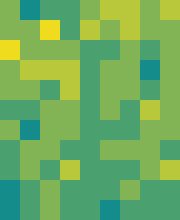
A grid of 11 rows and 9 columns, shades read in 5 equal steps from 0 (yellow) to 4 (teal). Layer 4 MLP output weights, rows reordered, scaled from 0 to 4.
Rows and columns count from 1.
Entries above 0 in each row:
9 8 8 9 9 9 9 9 9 9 9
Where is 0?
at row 2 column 3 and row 3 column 1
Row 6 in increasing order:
1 2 2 2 2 3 3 3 3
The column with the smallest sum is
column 3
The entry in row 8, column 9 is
3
